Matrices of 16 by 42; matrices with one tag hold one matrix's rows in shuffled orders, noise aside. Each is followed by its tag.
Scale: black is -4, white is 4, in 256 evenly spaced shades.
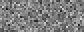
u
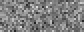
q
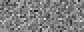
u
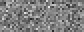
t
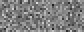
t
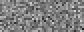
q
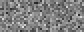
u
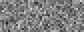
u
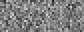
t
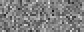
t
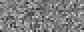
q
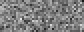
q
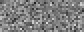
q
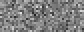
q
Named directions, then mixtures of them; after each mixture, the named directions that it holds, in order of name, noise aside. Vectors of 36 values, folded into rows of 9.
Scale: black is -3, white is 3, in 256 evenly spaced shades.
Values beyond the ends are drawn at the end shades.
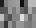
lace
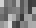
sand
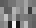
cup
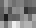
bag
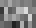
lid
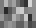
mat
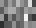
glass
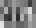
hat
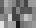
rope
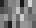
cup, lace, lid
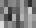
hat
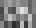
lid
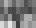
bag, rope, sand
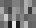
cup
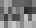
bag, rope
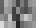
rope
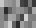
mat, sand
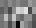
cup, lid, mat
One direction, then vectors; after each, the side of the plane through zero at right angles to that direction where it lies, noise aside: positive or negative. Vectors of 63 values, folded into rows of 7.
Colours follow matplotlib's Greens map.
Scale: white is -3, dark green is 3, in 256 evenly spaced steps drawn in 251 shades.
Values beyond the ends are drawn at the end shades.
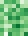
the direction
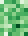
positive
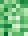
negative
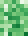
positive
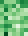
negative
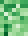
negative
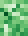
positive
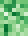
negative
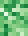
negative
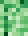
negative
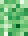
positive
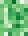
positive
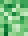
negative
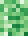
positive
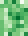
positive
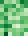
negative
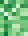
negative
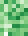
positive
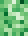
negative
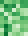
negative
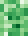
positive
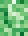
negative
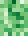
positive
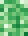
positive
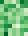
negative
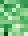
negative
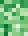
negative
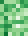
negative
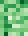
negative
